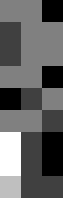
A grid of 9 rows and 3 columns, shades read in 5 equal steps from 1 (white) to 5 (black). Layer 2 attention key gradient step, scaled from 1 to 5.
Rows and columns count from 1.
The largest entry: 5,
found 5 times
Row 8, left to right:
1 4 5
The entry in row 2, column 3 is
3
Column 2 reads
3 3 3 3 4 3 4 4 4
